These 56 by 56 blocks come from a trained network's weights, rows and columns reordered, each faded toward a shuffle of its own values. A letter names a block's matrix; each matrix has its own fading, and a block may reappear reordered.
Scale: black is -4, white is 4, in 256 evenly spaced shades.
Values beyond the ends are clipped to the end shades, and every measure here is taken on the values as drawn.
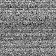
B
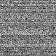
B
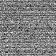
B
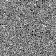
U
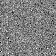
U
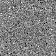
U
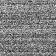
B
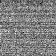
B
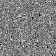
U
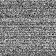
B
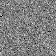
U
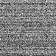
B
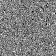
U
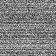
B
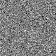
U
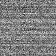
B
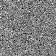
U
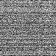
B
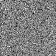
U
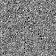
U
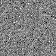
U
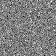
U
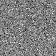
U
